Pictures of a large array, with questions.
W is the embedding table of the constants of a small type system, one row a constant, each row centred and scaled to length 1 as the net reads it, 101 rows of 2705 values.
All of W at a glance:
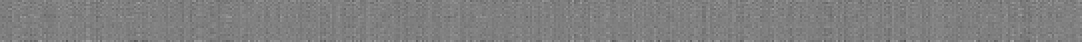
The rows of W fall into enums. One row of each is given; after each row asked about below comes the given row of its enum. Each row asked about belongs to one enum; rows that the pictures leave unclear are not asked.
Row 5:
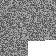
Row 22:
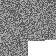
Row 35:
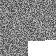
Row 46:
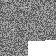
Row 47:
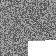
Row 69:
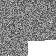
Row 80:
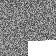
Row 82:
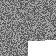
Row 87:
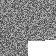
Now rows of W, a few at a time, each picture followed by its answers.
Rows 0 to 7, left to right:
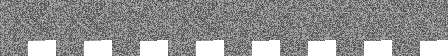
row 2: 46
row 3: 47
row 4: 46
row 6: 5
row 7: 35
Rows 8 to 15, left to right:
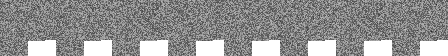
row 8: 46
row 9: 5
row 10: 47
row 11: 22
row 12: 82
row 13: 87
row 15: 46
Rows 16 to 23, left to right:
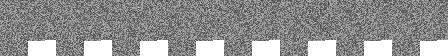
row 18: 46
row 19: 5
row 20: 22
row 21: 47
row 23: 22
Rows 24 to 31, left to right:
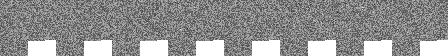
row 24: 5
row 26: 47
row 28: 5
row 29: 35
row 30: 46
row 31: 22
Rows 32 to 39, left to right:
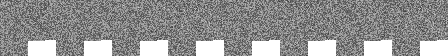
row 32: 47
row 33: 82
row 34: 46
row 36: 46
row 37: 80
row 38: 22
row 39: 35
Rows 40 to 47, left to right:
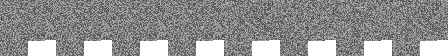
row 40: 82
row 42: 82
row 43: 82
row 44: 47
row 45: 87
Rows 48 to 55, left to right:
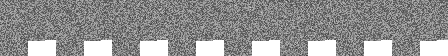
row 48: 82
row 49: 22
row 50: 87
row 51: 82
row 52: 46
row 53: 80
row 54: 82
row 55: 22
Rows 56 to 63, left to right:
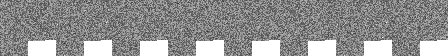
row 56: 47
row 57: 69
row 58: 5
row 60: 82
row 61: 22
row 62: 69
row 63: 87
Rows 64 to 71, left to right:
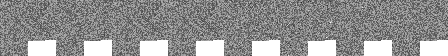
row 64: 47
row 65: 22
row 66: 47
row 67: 47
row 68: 80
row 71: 82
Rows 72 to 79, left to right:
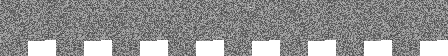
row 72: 22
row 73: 5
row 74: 5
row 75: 87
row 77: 22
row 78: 82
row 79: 5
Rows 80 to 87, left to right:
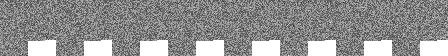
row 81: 22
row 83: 46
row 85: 69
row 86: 46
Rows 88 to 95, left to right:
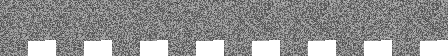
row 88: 5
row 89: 5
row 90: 82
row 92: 47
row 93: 47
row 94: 87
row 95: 47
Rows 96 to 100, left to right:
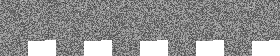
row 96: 22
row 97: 46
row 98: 5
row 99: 82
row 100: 46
